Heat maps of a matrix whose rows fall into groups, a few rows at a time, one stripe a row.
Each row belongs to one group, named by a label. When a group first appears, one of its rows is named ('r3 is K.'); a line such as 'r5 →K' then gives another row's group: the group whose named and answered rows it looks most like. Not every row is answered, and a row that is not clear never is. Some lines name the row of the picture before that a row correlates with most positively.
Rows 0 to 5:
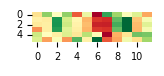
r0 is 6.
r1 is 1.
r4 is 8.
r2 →1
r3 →1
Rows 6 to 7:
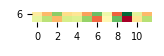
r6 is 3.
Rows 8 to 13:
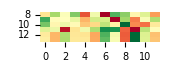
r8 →6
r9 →8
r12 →3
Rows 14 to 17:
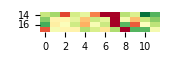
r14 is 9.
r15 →8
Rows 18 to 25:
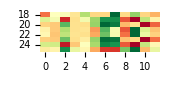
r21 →3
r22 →3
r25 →1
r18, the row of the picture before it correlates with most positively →17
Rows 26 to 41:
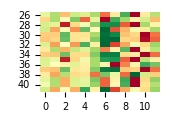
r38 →3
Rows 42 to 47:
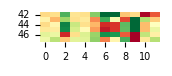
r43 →3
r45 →1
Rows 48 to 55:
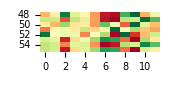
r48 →1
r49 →9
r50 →3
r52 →8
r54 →9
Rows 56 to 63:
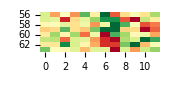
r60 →6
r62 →1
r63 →8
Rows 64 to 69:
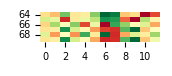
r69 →1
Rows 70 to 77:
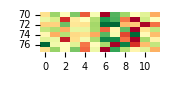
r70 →6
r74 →3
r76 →8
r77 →6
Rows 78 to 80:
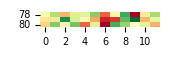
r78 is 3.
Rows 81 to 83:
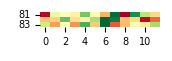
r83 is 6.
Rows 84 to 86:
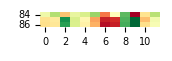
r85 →1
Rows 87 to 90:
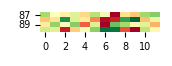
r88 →1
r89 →6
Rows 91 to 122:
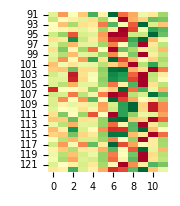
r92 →8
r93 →3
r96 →1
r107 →9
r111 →6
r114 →1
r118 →3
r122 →1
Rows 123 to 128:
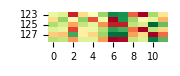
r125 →9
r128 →9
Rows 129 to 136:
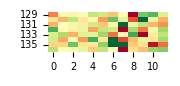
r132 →8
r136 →8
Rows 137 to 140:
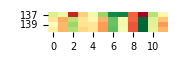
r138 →3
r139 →3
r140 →3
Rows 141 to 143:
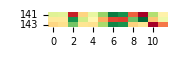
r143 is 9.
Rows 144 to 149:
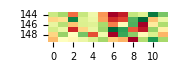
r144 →9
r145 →1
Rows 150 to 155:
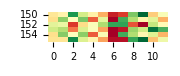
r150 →1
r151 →6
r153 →9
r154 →6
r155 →1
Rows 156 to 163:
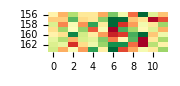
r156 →3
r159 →6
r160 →1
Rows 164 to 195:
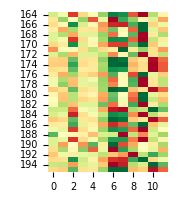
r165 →6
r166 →1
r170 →1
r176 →3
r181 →3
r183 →9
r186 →1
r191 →6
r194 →9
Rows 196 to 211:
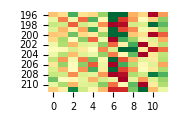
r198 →9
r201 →6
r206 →6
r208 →9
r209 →8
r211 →1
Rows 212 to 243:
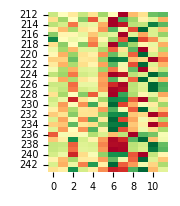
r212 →8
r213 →6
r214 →9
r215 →3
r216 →8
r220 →3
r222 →3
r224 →9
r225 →3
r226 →9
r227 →9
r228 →6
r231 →3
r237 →1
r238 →9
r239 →9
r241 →3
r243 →1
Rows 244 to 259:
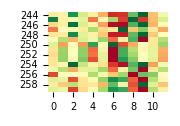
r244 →1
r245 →8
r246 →1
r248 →1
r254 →1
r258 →3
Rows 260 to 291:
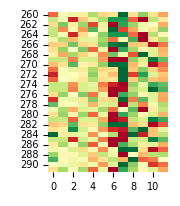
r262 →6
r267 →6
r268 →3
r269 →9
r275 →9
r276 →6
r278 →8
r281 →9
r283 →1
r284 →8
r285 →9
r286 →6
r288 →8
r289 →8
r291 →6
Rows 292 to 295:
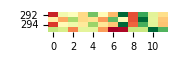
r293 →3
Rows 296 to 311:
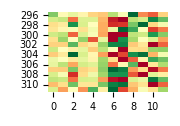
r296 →8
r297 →9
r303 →8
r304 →1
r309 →9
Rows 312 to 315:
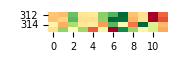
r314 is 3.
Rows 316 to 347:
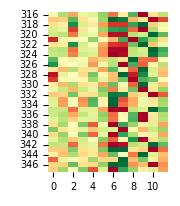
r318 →1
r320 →9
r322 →1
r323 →9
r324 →9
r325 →8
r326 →8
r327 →3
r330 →3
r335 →9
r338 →6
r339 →8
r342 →9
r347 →6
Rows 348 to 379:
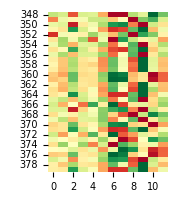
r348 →9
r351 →1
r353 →6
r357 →3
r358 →3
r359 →3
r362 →3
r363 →3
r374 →6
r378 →3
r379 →1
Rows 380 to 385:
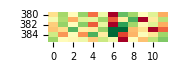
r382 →6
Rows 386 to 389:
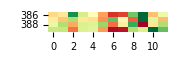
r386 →1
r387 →3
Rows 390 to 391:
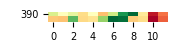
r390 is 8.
